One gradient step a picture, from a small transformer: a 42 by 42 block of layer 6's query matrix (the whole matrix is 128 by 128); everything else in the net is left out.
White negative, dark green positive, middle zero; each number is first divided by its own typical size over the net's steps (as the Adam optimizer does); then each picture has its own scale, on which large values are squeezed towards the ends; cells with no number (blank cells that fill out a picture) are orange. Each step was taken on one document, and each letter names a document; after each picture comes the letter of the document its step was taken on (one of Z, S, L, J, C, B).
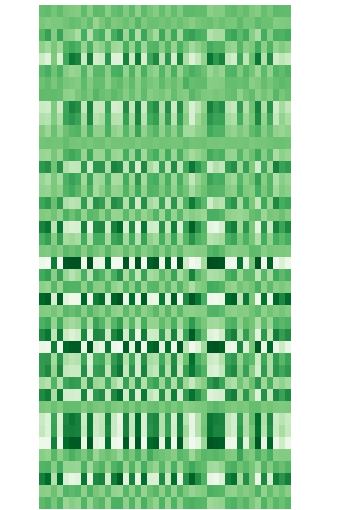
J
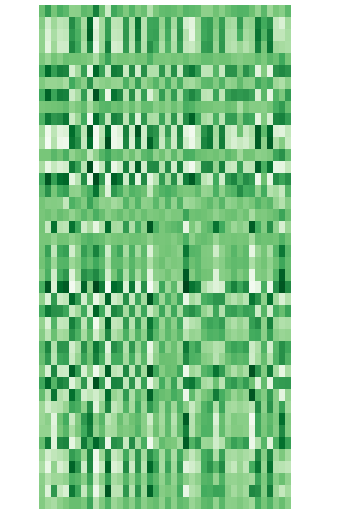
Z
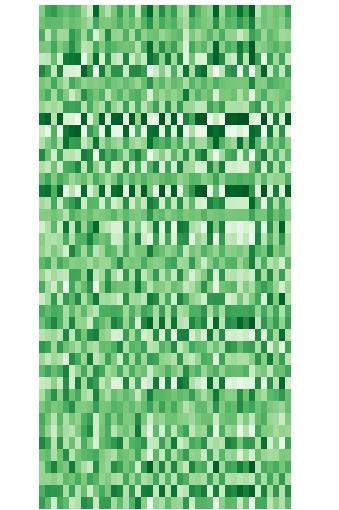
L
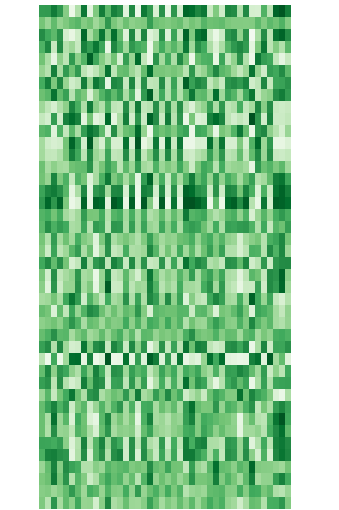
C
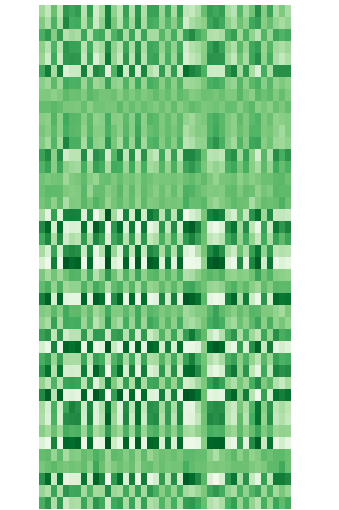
J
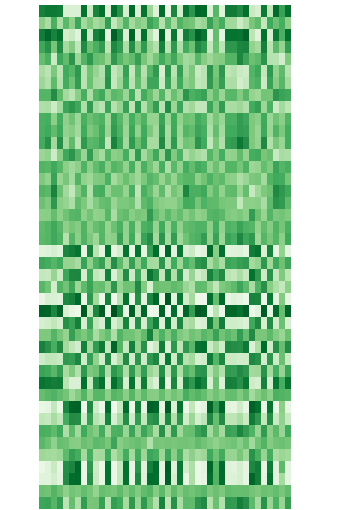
C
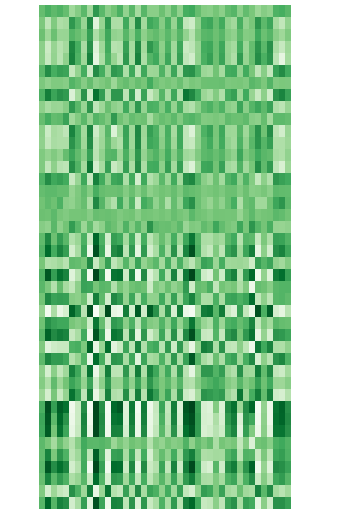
Z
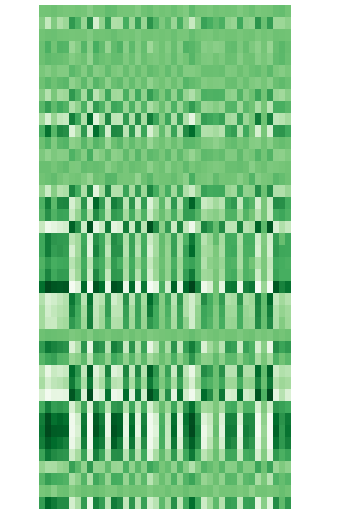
Z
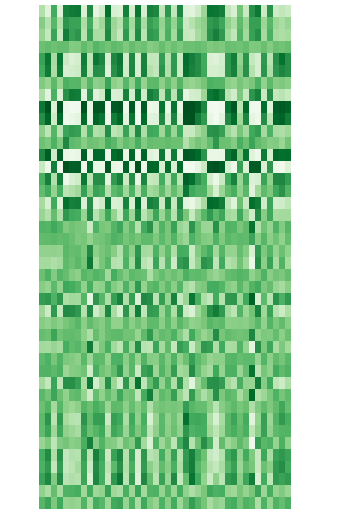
J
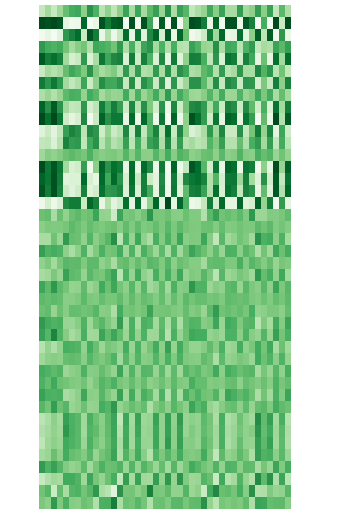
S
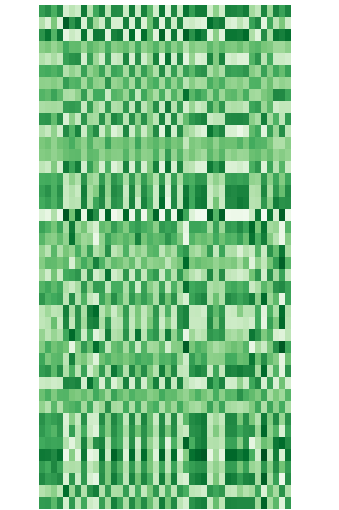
C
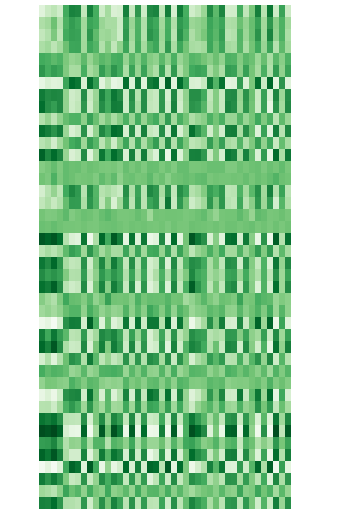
S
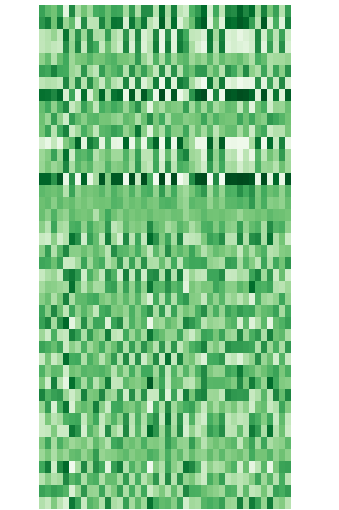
L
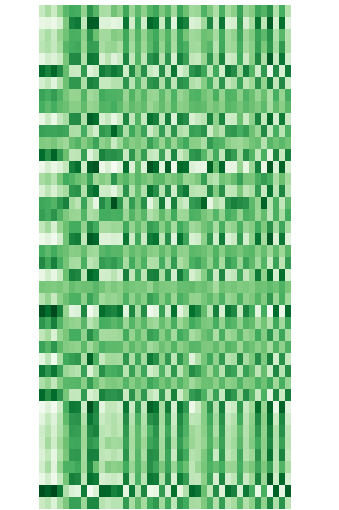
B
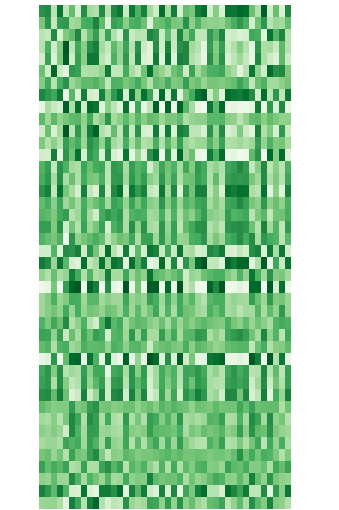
L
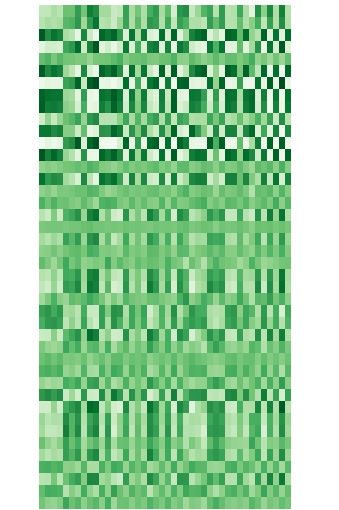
B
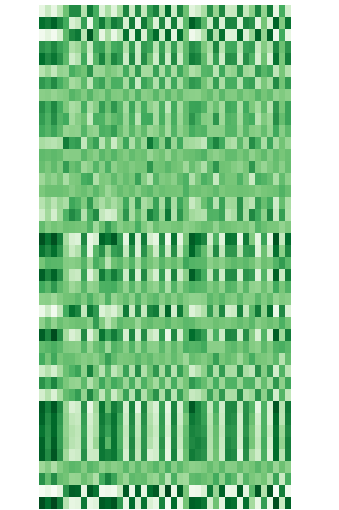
S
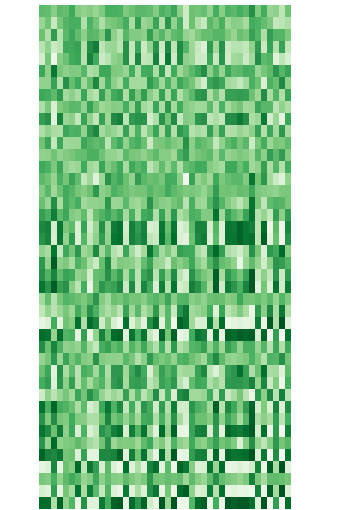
L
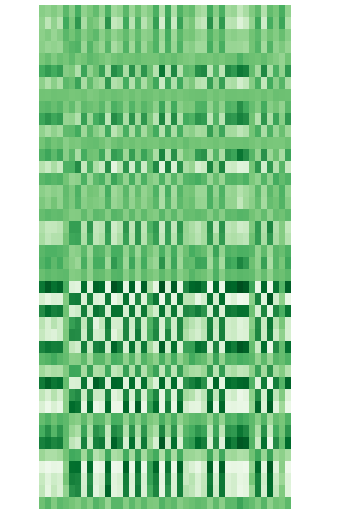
C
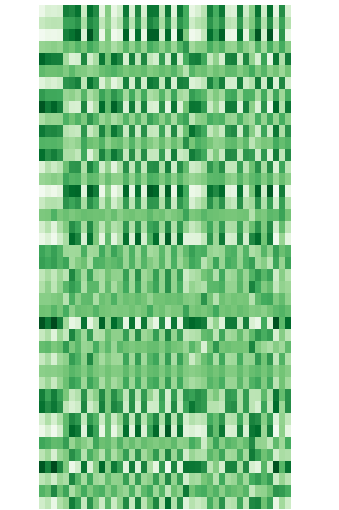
S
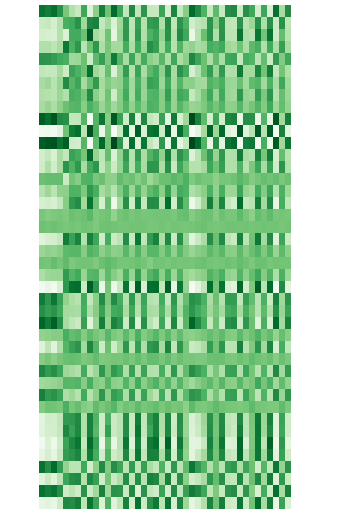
S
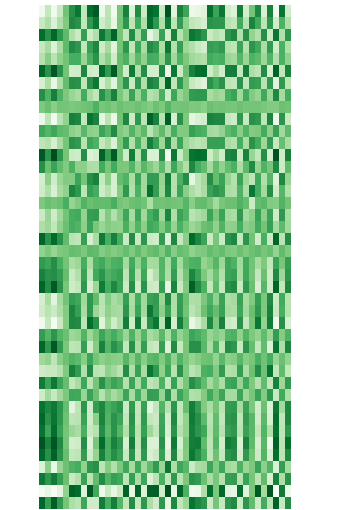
S
